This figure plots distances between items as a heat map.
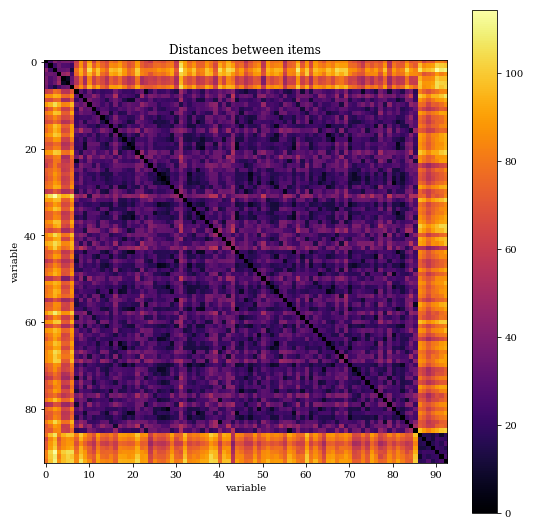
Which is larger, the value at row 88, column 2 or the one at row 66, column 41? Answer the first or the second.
the first
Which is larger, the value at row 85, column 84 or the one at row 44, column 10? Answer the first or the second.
the first
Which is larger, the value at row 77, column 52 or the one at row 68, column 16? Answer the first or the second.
the second
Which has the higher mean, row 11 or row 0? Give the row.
0
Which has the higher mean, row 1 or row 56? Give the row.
1
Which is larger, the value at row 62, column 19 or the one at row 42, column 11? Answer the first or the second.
the second
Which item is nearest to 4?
5
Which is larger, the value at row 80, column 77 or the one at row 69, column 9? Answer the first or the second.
the second
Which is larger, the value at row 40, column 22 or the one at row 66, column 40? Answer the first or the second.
the first
